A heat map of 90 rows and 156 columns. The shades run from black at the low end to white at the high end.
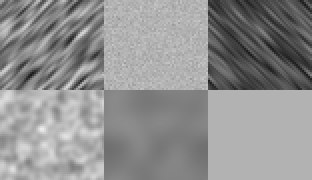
It is made of 2 by 3 panels. Panel 1,1: middling, slanting up to the right, strong in contrast. Panel 1,2: high, fine-grained, faint in contrast. Panel 1,3: low, slanting down to the right. Panel 2,1: high, blotchy. Panel 2,2: middling, smooth, faint in contrast. Panel 2,3: high, flat.
